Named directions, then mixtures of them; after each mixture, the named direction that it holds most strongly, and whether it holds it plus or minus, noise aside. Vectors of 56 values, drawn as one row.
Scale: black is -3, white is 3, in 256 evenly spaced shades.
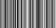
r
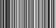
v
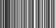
v, plus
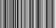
r, plus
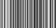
v, minus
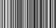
v, minus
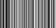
v, plus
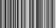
r, plus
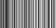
v, plus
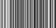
v, minus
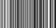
v, minus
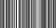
r, minus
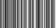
r, plus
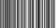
r, plus
